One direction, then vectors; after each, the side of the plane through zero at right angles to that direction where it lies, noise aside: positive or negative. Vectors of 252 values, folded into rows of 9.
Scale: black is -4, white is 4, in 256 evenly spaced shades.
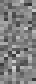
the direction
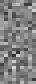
positive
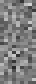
negative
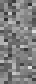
positive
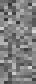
positive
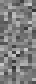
negative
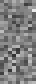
positive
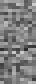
positive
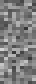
negative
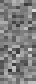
positive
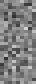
positive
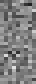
positive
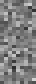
negative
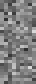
positive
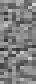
positive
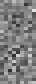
positive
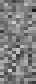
negative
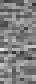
negative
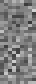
positive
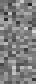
positive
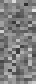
positive
